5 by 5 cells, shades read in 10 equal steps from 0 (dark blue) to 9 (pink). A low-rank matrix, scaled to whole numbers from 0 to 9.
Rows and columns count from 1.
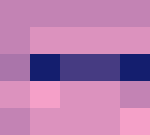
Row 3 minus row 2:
-1 -8 -6 -6 -8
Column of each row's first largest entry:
1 2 1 2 5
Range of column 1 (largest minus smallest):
2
